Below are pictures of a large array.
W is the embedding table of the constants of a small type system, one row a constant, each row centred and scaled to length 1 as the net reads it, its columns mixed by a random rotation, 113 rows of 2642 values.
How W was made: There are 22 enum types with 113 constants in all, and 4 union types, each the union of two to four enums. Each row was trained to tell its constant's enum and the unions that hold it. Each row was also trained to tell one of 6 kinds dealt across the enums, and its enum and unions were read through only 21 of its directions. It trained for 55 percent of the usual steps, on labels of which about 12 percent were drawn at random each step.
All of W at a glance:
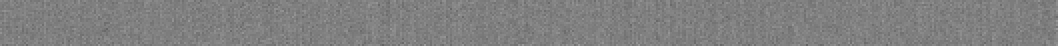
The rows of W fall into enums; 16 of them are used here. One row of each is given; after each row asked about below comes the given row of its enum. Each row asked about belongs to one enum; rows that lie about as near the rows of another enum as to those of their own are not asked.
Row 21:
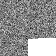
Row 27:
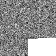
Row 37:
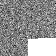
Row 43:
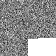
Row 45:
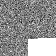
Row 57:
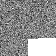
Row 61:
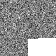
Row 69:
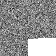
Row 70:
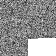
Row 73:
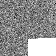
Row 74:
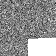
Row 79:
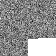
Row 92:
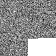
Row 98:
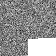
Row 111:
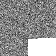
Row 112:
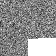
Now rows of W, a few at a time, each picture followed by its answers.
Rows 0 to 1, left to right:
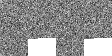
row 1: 45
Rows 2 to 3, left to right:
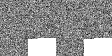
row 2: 45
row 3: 79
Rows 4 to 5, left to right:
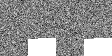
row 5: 37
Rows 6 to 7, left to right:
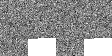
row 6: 45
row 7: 27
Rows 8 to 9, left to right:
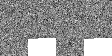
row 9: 70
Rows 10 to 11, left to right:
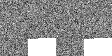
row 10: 61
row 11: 69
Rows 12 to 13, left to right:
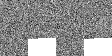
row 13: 69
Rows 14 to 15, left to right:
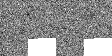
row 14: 112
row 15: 37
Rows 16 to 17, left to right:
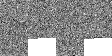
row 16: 111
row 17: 27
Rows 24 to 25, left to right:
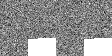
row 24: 73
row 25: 111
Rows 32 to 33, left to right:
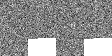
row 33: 27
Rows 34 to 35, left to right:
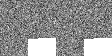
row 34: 57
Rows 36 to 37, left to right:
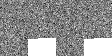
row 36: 43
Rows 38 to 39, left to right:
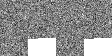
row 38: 111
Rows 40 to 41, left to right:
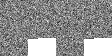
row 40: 79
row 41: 79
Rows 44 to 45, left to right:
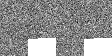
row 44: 74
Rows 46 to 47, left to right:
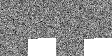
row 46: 111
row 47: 73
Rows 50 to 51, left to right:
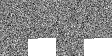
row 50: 73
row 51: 27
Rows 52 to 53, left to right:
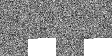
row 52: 111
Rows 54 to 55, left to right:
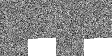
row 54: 74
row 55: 69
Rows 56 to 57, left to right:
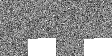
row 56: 70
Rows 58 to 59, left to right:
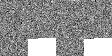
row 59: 79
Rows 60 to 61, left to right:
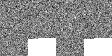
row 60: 69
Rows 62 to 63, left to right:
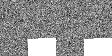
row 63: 70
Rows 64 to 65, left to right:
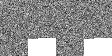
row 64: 27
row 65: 37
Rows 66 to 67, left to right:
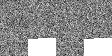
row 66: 43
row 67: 79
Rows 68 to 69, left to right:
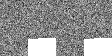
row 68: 57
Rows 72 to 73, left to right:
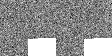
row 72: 45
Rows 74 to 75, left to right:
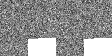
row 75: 37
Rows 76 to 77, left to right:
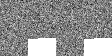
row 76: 61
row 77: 79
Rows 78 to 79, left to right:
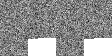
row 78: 21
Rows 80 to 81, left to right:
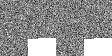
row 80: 37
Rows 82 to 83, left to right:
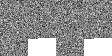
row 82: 57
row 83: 70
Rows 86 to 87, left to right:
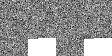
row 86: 111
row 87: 45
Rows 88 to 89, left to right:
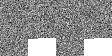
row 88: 45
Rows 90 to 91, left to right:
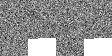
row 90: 73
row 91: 70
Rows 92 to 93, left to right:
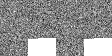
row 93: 27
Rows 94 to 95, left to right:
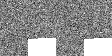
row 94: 69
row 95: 74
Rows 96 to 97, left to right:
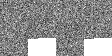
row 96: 61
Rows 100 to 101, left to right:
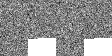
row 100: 112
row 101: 61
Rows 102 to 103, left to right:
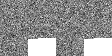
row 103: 112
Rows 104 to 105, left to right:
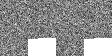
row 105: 92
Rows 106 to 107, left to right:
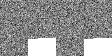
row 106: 98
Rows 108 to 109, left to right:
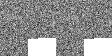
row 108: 61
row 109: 61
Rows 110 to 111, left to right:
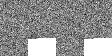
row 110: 70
